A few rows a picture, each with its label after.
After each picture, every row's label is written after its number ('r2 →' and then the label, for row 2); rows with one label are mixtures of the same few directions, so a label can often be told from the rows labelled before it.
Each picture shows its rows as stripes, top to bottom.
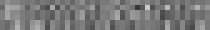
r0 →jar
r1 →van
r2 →jar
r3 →jar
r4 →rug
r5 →rug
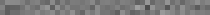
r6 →van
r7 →van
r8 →jar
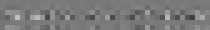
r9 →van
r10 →van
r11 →van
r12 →rug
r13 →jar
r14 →van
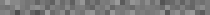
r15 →jar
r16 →rug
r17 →rug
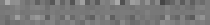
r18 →jar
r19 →rug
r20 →van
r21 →rug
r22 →jar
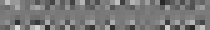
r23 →jar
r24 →rug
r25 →van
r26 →rug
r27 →rug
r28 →rug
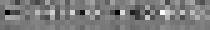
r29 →rug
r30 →van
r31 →jar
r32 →van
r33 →rug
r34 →jar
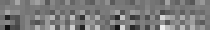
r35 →rug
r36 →van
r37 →jar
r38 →jar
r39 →rug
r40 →jar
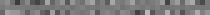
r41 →rug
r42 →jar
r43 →van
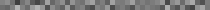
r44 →rug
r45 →rug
